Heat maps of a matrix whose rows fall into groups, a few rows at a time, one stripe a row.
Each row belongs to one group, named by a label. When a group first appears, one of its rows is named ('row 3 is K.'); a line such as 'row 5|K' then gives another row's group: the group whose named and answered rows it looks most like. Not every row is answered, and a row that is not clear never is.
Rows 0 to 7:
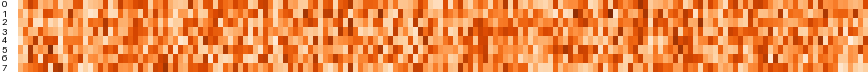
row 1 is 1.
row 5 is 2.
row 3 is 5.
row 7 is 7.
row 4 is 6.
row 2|2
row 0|6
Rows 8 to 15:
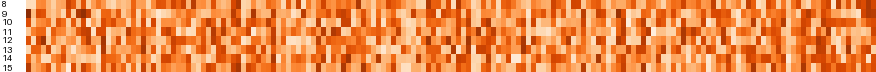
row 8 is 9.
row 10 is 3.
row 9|3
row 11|6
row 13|5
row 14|3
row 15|3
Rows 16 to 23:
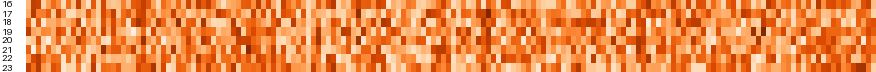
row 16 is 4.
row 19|3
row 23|4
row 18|2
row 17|5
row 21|3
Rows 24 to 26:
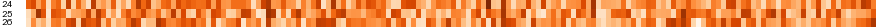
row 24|4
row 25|6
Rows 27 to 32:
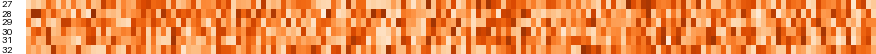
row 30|5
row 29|9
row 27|5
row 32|1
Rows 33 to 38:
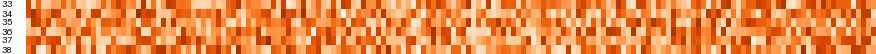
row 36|9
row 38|1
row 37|4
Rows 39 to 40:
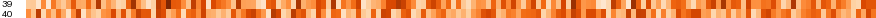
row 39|9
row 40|2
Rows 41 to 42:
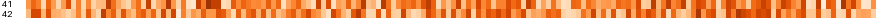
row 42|5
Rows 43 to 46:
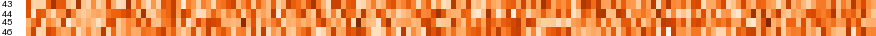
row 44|3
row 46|5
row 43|1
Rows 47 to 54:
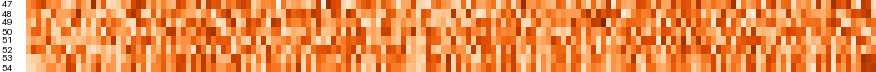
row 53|9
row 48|1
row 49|2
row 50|7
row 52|6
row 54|9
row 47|4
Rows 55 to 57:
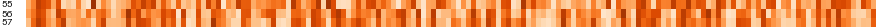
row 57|6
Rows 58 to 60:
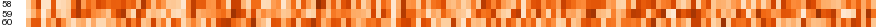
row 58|2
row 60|1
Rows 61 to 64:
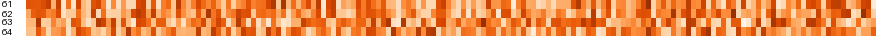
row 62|4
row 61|4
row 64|6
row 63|2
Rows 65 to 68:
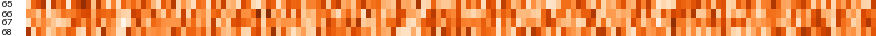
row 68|3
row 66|9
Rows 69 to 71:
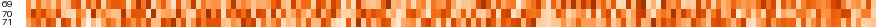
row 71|7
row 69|2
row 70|4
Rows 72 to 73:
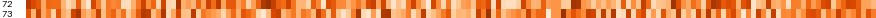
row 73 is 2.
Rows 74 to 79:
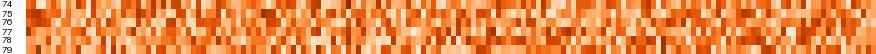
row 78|5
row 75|4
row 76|7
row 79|2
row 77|3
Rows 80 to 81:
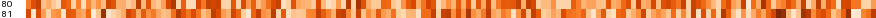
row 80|7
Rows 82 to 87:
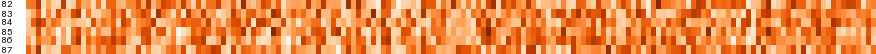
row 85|2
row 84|4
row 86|2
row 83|2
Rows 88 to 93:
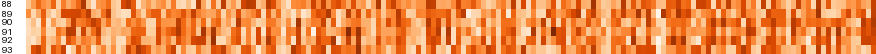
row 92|9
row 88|6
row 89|9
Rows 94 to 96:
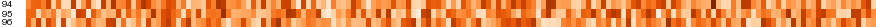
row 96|7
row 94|5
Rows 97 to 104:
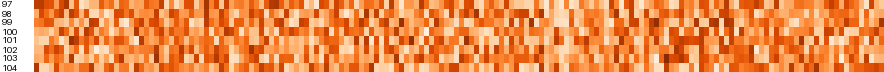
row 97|4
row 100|1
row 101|9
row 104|3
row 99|6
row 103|7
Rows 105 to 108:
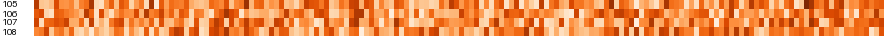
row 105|3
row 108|7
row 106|1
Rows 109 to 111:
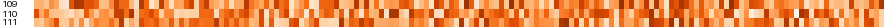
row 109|9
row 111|5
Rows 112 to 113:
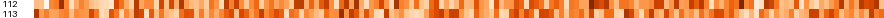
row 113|3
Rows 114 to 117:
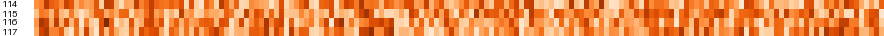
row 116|4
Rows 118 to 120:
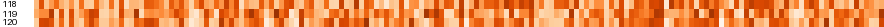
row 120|6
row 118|5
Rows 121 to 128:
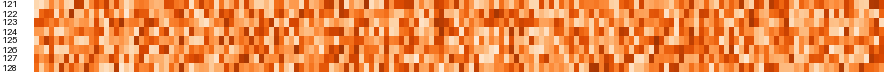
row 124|9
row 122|6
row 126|9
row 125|6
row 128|1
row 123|5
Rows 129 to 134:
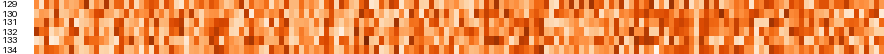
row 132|7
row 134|7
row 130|5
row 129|2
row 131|7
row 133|2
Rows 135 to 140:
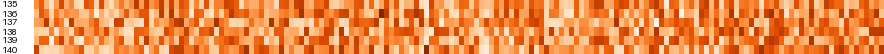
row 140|3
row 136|1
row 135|1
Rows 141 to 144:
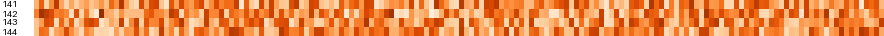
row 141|5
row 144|1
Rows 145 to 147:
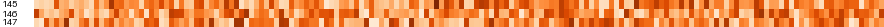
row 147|2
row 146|3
